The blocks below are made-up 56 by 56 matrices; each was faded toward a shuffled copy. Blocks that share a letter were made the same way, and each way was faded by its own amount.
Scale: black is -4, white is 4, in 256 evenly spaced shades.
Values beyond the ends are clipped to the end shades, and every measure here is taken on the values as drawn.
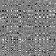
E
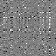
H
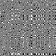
E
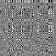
E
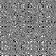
H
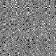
H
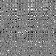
H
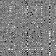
H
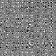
H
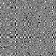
E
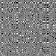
E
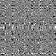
H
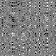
H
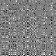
E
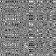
E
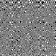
H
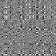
E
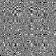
H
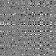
E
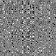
H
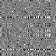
E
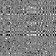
E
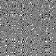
H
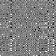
E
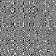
H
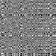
E
